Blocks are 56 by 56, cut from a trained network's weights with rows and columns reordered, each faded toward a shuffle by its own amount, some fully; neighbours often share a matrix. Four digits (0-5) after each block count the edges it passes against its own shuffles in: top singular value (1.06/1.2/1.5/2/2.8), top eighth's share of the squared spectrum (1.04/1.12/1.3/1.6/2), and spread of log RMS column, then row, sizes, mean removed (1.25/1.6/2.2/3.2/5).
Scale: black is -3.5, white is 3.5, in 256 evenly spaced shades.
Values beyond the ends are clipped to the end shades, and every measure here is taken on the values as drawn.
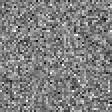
0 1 0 0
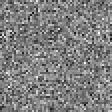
2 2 0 0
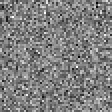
0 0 0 0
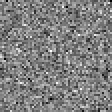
0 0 0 0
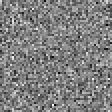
0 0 0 0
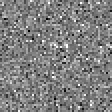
0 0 0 0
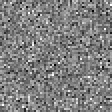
2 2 0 0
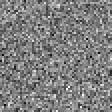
0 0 0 0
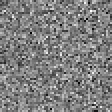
2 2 1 0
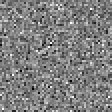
2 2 0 0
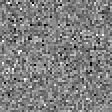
2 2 0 1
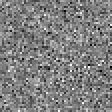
2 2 0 0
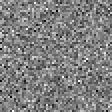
2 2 0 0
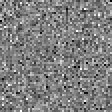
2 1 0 0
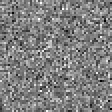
2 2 0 0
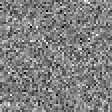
2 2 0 0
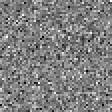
1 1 0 0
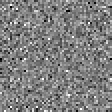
3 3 1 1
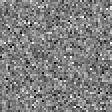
1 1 0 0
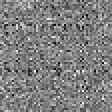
4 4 2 2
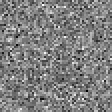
3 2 0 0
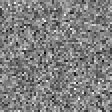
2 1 0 0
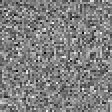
3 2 0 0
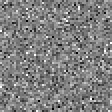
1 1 0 0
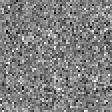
2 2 1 1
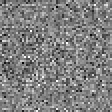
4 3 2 2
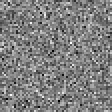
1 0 0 0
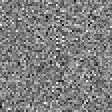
3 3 1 1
